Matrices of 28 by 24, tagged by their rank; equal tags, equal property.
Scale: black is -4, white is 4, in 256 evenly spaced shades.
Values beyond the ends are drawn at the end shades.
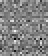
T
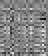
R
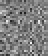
T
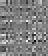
R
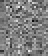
T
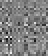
R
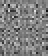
T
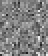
T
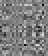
R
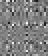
R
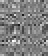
R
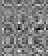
R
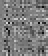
T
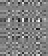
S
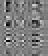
S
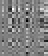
S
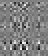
S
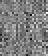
T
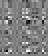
S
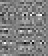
R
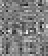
T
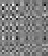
S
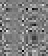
R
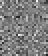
T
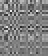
S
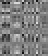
S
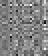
R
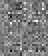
T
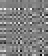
S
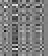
S
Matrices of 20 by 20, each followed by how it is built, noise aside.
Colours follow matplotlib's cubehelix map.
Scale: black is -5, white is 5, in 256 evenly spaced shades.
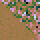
upper triangular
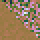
upper triangular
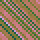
Toeplitz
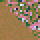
upper triangular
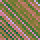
Toeplitz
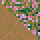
upper triangular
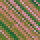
Toeplitz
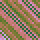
Toeplitz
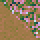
upper triangular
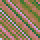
Toeplitz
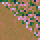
upper triangular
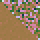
upper triangular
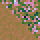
upper triangular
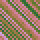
Toeplitz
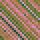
Toeplitz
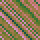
Toeplitz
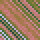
Toeplitz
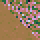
upper triangular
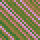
Toeplitz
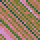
Toeplitz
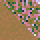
upper triangular
